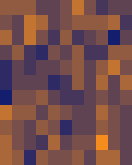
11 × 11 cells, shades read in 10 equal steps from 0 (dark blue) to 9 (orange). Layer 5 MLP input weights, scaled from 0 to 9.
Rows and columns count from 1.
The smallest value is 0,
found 2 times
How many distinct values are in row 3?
7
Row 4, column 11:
5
